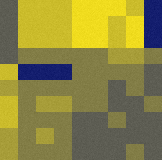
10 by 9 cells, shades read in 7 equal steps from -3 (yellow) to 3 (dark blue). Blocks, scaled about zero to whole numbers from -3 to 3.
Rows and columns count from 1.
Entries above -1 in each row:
2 2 2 7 8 8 6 8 7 8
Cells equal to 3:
6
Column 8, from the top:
-2 -3 -3 -1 0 0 1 1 1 0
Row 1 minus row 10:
2 -2 -2 -2 -4 -4 -4 -2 2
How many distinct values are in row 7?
4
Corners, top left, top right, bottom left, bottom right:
1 3 -1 1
